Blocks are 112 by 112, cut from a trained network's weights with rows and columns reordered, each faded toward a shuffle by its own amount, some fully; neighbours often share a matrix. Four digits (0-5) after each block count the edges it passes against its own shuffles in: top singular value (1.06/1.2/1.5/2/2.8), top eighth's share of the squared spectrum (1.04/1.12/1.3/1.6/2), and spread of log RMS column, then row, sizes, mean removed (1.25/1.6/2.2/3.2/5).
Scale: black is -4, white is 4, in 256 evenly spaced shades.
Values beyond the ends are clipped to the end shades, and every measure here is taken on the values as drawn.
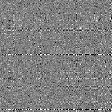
5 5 2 3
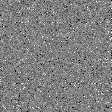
3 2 1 1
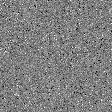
0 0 0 0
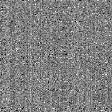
3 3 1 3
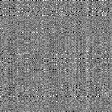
4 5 2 3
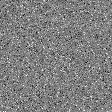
0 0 0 0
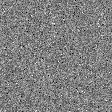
1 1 0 0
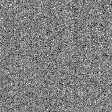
2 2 0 1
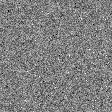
0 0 0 0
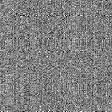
4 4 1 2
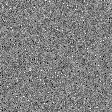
1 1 0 0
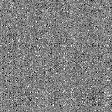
3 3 1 2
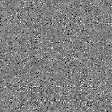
4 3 2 2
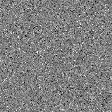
3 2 0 1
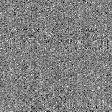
3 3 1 2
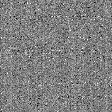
3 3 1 2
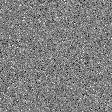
1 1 0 0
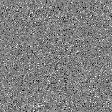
3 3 1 2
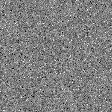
1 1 0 0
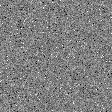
0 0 0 0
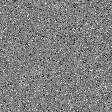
1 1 0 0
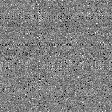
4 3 1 2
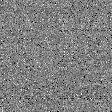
3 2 0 1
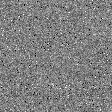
1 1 0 0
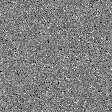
1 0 0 0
